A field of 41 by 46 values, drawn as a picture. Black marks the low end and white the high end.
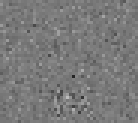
There is no overall slope. In the bottom middle lies a patch that is rougher than the rest. There are no regular stripes. The bottom middle is the roughest part. On average the colour sits 50% of the way up the scale. No single row or column stands out from its neighbours. The halves do not mirror each other. The distribution is heavy-tailed on both sides.
